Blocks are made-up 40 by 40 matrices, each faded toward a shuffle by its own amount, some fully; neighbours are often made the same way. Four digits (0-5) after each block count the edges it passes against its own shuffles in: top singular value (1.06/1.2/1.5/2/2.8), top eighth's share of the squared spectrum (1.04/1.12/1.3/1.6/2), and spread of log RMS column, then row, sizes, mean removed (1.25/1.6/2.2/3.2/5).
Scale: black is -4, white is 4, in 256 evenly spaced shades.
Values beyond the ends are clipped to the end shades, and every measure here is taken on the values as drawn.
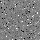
0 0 0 0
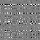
4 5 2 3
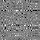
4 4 1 2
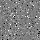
1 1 0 0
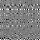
4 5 2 3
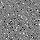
2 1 0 0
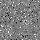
0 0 0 0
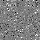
2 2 1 1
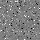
0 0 0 0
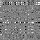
4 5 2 2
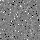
0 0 0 0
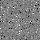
2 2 0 0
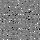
2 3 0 1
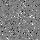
0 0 0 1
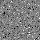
1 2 0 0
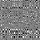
4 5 2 3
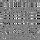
4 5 2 3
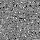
2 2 0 0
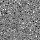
1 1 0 0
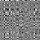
4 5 3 3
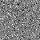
2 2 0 0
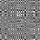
4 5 3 3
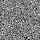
1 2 0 0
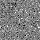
0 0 0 0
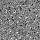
0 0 0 0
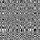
4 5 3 3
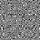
4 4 2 2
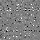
3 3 0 1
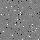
2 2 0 1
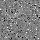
2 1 0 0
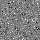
0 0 0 0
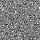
0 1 0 0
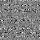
2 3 0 3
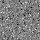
1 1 0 0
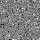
1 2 0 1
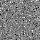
0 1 0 1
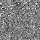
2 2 0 2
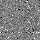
2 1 0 1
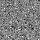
0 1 0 1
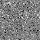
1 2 0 2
